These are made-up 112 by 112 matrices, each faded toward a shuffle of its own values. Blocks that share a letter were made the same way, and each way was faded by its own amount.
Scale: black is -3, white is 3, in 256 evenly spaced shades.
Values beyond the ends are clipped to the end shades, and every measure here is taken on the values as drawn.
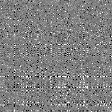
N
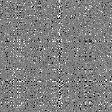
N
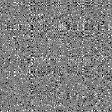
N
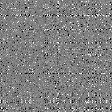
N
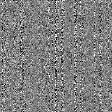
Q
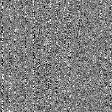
Q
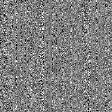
Q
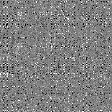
N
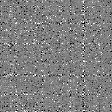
N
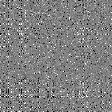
N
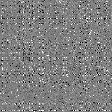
N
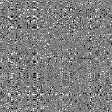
N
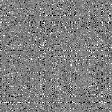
N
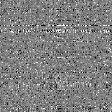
N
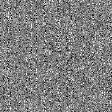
Q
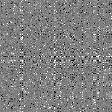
N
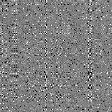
N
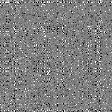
N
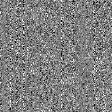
Q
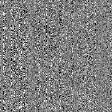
Q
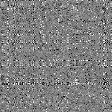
N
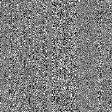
Q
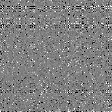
N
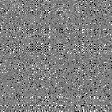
N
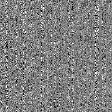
Q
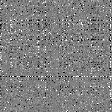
N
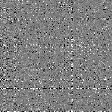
N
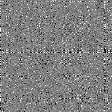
N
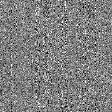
Q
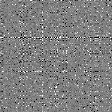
N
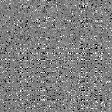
N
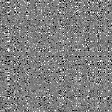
N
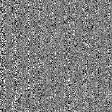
Q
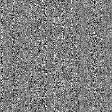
Q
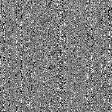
Q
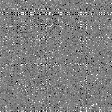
N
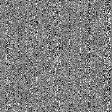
Q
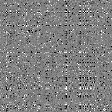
N
